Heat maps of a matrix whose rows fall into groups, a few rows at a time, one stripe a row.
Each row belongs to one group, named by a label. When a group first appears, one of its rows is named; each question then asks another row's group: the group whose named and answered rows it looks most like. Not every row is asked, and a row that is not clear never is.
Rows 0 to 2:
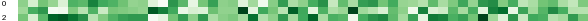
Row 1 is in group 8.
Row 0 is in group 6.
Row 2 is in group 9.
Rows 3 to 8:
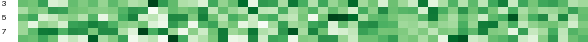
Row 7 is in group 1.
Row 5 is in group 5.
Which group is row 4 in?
9
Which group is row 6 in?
6
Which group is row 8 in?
6
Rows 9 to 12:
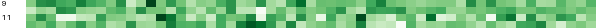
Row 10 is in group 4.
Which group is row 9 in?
1
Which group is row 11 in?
8
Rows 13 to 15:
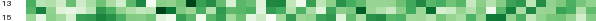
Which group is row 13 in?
5
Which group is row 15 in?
6
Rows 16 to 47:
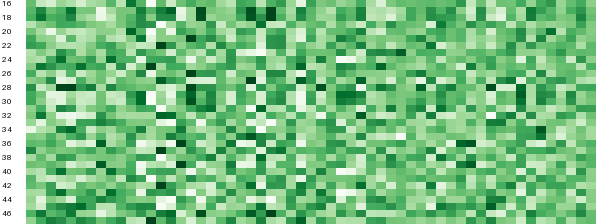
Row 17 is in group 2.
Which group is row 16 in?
5
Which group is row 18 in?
2
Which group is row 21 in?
5
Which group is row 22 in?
8
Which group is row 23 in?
4
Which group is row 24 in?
1
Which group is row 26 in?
5
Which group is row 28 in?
9
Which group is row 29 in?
5
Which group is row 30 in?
5
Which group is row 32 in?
8
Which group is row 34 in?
4
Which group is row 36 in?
6
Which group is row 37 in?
8
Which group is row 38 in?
9
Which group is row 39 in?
6
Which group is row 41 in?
5
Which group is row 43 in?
1
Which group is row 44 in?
6
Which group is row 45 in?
9
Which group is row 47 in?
1
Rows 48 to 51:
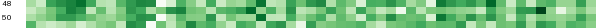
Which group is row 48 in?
9
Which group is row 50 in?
9
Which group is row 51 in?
5
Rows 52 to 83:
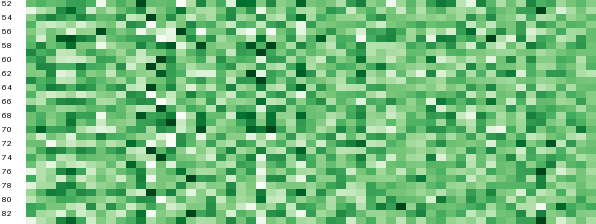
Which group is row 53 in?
4
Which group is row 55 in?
5
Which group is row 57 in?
9
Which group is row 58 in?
2
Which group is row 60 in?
8
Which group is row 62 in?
8
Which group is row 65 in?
5
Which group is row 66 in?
9
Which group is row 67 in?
8
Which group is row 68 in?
2
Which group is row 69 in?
2
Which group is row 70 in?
2
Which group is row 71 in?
6
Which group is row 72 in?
5
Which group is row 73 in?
1
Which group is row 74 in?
8
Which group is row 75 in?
5
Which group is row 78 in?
4
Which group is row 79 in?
1
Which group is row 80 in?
9
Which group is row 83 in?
4
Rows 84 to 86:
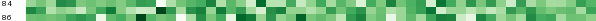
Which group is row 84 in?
9
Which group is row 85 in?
8
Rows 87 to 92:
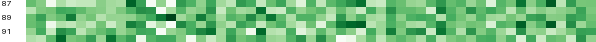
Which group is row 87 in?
5
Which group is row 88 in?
9
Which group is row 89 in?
2
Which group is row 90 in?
5
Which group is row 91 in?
9
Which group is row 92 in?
1
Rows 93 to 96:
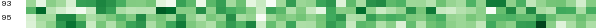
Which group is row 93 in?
6
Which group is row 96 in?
4
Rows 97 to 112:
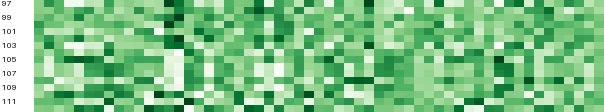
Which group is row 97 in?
8
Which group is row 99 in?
2
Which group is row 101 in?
5
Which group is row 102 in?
2
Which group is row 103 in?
8
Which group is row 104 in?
6
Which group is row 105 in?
9
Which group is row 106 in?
6
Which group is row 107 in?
6
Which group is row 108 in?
5
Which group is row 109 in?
6
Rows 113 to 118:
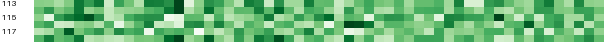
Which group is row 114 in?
2
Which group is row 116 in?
5
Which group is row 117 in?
1
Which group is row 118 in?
2
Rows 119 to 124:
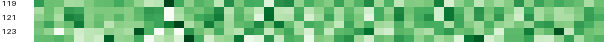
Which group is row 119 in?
8
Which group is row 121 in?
9
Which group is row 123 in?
5
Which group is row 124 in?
6
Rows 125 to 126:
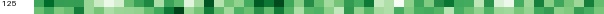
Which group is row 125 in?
2
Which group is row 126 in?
2
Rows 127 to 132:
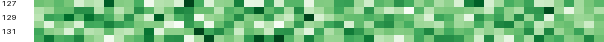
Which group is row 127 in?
6
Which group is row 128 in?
4
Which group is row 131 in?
5
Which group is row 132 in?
2
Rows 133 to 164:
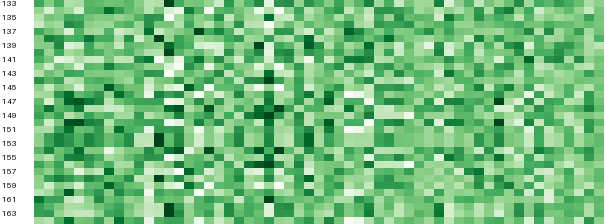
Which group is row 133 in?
8
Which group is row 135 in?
9
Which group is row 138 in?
1
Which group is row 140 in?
8
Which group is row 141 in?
5
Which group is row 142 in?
6
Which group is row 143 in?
9
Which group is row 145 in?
6
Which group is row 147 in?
9
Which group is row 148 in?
2
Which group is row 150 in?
9
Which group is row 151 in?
1
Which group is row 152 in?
1
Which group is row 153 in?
1
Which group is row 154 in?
2
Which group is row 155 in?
9
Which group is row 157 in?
6
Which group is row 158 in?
1
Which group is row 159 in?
6
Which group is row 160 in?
1
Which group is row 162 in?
8
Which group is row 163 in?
8
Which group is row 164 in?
1
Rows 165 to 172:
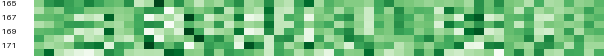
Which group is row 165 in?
1
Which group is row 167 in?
6
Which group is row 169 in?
6
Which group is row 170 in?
5
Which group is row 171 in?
2
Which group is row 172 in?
8
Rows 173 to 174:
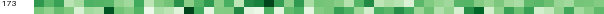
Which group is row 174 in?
6
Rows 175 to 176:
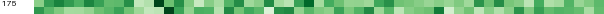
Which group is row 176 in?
8
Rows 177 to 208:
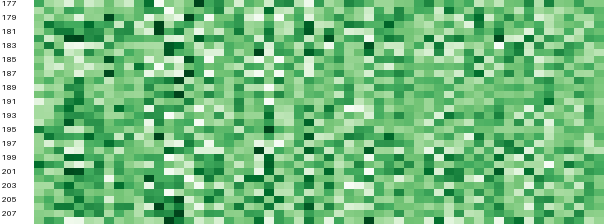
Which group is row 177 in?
5
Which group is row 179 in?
6
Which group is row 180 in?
1
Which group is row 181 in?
1
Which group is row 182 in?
9
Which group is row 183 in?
8
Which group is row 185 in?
6
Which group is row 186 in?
5
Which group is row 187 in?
6
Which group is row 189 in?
4
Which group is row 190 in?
2
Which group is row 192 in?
1
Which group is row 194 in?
1
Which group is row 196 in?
1
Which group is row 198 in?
8
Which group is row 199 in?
9
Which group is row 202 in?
2
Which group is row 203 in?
1
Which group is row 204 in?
9
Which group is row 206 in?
1
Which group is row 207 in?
2
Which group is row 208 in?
8
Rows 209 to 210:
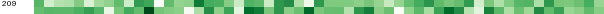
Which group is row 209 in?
5
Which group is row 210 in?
2
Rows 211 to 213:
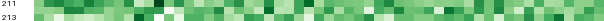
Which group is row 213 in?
5
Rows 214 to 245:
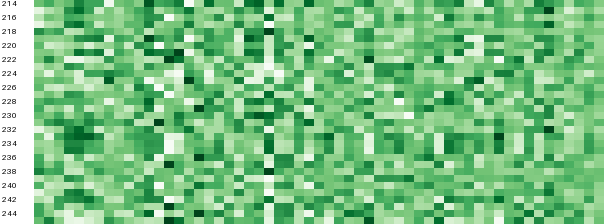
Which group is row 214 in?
2
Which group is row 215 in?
4
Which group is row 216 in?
9
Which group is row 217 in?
4
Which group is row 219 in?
2
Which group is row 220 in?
5
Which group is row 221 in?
2
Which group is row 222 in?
8
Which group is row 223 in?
4
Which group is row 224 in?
6
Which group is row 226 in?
5
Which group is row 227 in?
9
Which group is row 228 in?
2
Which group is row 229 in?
5
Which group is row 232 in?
4
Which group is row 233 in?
9
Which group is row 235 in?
9
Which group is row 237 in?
8
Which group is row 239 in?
4
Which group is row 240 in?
5
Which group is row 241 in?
4
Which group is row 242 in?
9
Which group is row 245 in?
8
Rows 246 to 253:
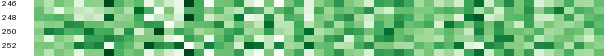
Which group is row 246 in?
6
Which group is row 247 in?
5
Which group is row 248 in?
6
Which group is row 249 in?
9
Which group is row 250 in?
1
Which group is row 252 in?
2
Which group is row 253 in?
6
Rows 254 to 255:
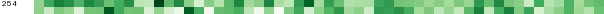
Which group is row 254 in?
1
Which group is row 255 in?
6
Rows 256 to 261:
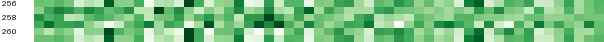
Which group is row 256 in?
6
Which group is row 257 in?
1
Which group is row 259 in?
2
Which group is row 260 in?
6
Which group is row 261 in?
6
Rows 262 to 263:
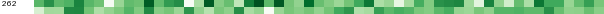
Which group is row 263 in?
4
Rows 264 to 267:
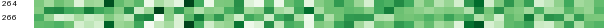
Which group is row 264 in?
6
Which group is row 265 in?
1
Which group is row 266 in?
5
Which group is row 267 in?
6
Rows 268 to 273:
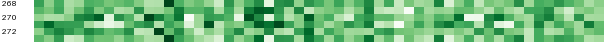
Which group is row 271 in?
2
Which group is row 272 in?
1
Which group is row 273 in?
8
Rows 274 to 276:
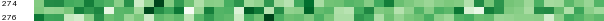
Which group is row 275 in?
2
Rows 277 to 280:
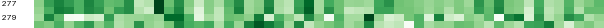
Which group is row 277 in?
1
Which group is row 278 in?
1
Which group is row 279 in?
8
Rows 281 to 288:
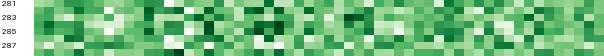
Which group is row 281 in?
9
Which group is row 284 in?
2
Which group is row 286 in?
9
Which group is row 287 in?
6
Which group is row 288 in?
2
